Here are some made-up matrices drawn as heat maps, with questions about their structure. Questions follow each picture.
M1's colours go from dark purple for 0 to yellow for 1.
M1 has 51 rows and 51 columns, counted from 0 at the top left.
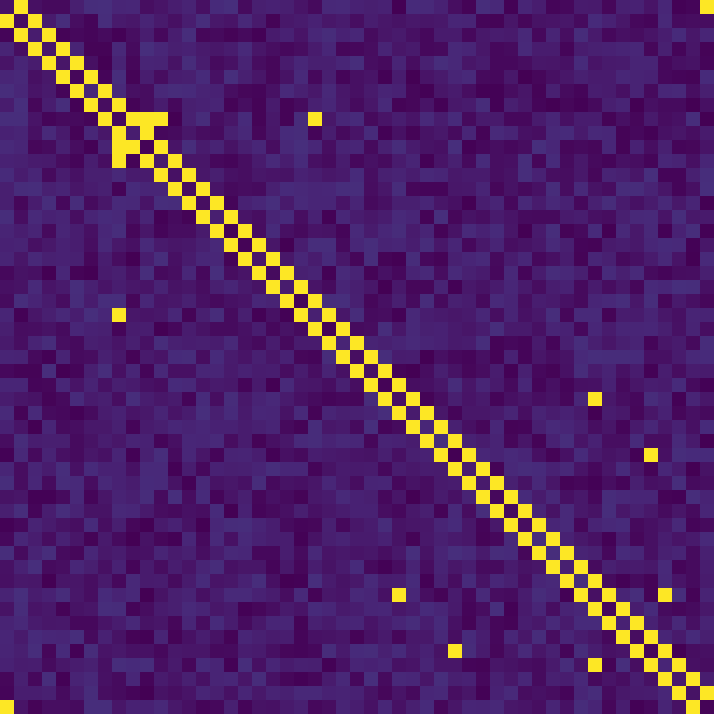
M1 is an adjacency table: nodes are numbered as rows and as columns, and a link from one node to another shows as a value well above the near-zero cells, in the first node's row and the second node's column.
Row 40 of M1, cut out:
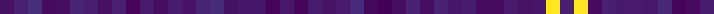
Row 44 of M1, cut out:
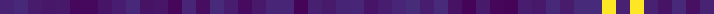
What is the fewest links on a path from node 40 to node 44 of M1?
4
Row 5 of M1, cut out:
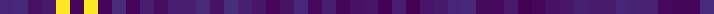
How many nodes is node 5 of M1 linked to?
2
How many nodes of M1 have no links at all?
0
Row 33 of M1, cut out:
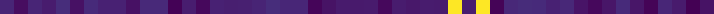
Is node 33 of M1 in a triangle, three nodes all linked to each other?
no
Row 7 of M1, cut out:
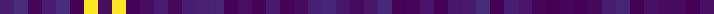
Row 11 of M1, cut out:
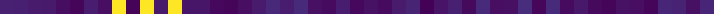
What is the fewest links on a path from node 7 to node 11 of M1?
2
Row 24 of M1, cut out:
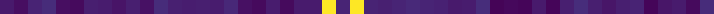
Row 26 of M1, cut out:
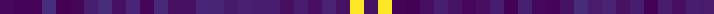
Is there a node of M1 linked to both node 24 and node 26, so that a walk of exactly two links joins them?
yes
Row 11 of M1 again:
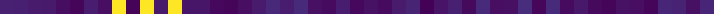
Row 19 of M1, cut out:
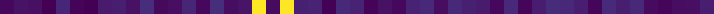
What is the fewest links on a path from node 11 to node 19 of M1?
5
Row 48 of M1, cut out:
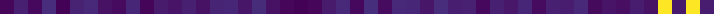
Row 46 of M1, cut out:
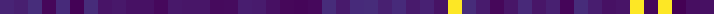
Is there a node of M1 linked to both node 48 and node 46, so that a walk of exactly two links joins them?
yes
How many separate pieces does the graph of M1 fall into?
1
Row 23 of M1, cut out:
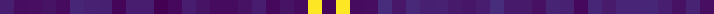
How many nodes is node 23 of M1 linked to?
2
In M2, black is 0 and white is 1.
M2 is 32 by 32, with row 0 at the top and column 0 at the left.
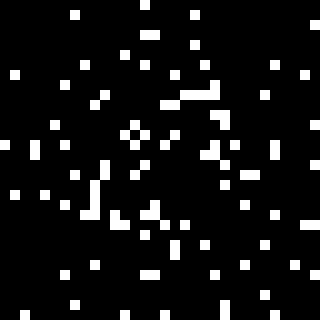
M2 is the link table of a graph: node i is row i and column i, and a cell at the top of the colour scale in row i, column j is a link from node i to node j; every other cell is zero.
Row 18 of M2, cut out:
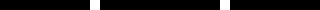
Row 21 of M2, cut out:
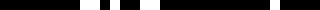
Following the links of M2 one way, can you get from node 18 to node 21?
yes
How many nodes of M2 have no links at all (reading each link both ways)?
1
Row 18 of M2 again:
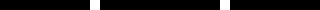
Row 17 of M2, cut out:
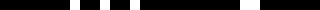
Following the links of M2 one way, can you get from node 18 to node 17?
yes
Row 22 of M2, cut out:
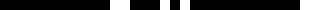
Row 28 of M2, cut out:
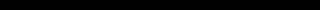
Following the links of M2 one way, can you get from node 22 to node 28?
no
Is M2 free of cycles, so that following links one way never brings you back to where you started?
no
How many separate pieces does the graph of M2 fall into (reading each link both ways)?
2
